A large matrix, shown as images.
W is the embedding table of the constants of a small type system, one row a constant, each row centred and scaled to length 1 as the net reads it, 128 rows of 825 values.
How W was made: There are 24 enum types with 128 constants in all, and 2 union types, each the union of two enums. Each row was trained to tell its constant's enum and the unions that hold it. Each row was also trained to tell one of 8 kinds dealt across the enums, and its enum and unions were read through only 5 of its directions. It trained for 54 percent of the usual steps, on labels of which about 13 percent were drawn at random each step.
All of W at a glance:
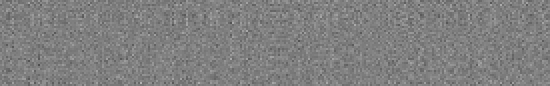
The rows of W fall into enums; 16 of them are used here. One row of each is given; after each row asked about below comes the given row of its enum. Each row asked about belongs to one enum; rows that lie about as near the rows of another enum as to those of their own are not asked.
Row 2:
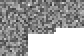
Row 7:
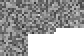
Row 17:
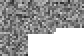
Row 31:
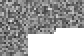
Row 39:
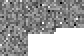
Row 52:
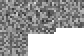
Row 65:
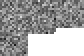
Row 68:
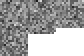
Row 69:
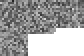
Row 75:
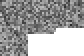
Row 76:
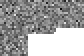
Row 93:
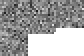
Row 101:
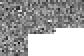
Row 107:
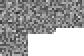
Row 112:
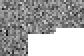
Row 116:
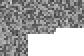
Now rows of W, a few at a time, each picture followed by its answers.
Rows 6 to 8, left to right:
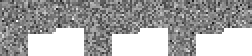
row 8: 7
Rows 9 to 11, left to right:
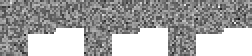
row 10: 65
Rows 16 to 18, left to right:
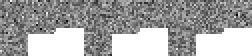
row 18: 65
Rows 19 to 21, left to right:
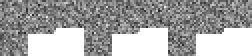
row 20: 101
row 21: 65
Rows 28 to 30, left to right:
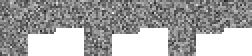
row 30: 2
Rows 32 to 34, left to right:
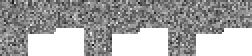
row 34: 52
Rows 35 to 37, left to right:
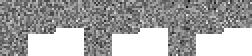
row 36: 52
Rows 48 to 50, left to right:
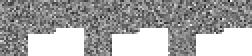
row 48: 101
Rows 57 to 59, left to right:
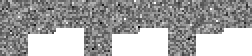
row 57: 68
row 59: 101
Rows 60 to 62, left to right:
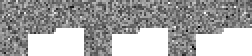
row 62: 69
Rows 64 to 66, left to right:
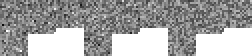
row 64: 7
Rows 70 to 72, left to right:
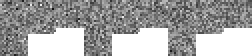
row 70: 68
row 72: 69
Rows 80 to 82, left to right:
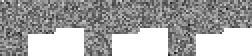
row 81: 69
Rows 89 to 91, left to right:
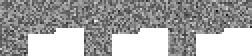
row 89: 68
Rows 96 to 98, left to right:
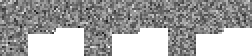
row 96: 31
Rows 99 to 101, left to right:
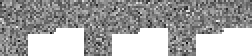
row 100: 76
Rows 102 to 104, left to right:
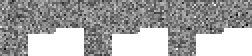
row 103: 68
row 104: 65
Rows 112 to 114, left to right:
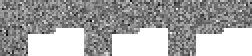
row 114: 101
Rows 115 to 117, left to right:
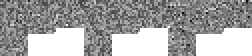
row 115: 2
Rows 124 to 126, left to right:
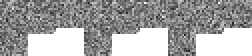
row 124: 52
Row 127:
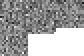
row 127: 39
